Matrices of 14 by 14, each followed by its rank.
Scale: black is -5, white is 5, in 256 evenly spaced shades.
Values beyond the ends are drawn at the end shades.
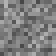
full rank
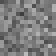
full rank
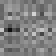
two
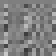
two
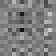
two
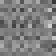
two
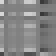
one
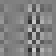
one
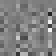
two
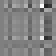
one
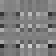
one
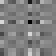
one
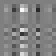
one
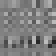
two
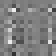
two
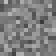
full rank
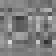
two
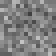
full rank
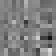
two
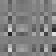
one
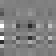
one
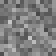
full rank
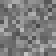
full rank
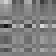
one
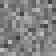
full rank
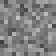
full rank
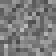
full rank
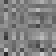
two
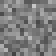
full rank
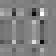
one
